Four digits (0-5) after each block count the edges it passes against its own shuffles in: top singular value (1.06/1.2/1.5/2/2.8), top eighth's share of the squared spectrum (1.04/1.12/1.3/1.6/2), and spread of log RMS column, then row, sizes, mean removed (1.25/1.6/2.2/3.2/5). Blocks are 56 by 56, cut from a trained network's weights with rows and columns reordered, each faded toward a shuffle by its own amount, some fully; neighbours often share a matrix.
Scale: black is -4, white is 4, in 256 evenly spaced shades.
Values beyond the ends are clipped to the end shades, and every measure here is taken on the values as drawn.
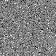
0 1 0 0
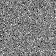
0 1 0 0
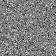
0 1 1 0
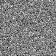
1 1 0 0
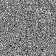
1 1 0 0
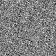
0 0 0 0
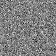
0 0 0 0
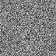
2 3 1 0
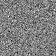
0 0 0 0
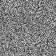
2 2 0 0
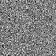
2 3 1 0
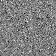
0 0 0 0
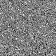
0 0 0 0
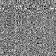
3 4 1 2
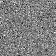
0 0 0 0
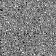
2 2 0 1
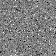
1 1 0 0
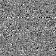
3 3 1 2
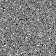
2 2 0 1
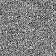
2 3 1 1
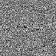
3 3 0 2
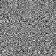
3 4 1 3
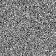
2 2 0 0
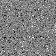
2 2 0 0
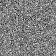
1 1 0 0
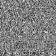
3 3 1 2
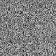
3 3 1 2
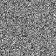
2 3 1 1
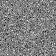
1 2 0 0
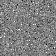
1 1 0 0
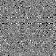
3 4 1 2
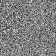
1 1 0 0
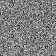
2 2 0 1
